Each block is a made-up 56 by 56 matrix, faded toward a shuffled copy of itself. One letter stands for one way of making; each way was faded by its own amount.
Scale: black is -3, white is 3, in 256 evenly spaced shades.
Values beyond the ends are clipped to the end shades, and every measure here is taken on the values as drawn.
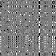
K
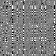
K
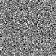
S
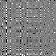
K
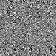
S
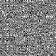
S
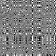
K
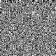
S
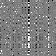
K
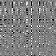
K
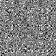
S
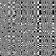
K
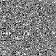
S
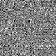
S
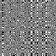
K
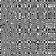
K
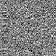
S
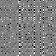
K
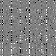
K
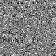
S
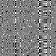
K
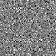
S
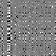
K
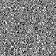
S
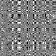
K
